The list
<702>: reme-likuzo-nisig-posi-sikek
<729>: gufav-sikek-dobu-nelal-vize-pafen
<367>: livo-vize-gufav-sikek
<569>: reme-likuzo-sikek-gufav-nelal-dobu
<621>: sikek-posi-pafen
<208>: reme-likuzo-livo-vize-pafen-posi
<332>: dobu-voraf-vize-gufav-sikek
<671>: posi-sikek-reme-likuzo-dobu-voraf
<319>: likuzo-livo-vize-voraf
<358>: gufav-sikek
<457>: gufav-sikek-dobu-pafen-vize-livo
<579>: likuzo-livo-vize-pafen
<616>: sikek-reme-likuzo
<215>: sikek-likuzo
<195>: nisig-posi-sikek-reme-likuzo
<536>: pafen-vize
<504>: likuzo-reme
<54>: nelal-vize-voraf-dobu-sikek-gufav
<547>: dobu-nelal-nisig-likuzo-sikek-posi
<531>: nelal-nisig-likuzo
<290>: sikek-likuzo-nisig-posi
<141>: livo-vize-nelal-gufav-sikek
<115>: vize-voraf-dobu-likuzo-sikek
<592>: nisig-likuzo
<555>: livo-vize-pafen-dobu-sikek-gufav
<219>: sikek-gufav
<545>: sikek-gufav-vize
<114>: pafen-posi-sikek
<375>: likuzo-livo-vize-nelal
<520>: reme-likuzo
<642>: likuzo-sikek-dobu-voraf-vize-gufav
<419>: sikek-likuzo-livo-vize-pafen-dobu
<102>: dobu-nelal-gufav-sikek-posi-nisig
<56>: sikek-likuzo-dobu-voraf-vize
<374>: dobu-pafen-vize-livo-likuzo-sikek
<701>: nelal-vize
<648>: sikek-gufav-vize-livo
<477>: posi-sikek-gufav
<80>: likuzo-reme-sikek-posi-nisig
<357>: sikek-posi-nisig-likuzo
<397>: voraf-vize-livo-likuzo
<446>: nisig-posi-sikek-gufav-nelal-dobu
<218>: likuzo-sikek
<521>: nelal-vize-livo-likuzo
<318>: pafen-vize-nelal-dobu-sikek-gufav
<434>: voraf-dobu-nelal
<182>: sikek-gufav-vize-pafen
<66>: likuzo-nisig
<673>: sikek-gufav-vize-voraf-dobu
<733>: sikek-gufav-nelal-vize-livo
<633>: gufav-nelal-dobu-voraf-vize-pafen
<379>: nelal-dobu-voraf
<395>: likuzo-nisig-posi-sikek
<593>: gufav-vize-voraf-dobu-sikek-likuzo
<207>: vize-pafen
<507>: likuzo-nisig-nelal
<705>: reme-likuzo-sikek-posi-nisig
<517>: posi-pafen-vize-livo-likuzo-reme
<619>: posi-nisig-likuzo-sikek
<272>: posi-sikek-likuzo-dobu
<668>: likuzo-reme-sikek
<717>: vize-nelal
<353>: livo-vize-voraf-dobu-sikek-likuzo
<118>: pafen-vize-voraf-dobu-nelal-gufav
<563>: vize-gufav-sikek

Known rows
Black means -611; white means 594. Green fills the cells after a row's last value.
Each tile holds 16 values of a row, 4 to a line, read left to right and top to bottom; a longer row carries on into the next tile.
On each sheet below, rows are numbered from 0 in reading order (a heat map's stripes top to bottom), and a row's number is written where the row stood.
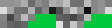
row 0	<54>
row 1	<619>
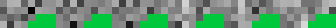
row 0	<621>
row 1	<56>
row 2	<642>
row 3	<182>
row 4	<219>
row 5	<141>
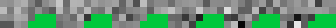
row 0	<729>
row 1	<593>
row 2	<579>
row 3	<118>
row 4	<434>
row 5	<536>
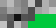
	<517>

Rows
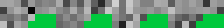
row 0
<357>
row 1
<504>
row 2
<563>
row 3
<318>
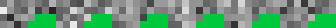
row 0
<379>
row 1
<592>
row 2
<457>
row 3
<358>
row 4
<545>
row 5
<215>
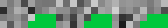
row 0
<290>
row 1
<397>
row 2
<717>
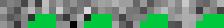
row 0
<374>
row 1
<332>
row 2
<671>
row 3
<733>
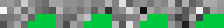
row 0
<633>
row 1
<521>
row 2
<446>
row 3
<115>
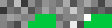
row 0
<419>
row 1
<531>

